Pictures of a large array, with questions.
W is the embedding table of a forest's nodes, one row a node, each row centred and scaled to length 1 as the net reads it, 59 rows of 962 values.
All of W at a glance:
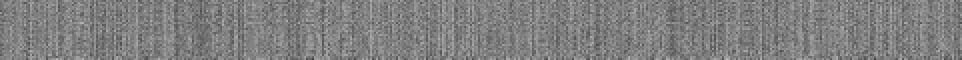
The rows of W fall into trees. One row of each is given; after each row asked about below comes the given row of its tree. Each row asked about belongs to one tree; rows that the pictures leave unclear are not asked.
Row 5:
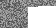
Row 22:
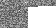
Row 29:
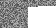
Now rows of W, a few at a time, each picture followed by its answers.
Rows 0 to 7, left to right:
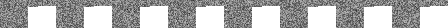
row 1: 5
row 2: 29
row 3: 29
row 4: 22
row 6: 5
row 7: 29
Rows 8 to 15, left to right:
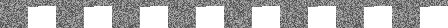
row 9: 29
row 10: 5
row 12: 29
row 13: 5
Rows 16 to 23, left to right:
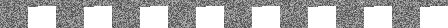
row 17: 29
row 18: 5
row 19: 29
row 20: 5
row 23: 22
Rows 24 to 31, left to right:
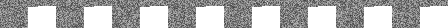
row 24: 5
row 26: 29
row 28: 5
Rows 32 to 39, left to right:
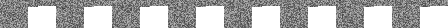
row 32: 22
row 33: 5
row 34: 29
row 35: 5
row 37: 5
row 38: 5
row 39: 5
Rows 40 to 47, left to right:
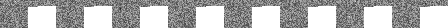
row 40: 29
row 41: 5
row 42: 5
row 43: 5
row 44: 5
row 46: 29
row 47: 5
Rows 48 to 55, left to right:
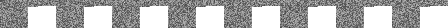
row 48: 5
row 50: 29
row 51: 29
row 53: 29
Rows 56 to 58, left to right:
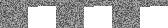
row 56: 22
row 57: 29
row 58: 22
